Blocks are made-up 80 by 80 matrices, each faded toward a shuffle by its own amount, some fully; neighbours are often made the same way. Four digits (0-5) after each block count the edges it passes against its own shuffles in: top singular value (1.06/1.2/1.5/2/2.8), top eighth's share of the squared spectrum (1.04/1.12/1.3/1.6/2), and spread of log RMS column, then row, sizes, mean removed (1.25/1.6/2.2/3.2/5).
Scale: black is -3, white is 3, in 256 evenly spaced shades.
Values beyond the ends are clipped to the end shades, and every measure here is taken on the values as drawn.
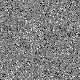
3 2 0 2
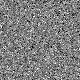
0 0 0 0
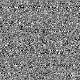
1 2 0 3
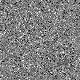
0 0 0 0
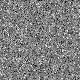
0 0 0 0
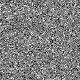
3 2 0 0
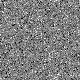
1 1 0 0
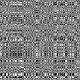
5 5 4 4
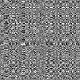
5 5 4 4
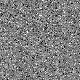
3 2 0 0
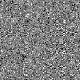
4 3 2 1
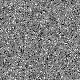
0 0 0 0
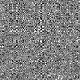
4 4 2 3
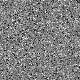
2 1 0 0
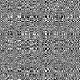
5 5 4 4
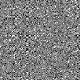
4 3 2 2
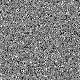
2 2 0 1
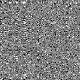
4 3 2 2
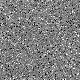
0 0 0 0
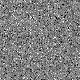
3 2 1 0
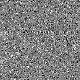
3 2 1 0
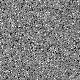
2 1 0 0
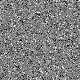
2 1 0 0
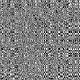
5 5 3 3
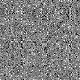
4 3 2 1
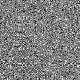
3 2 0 1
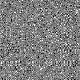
4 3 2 1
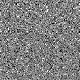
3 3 1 1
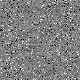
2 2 1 0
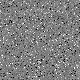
0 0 0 0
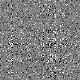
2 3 3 2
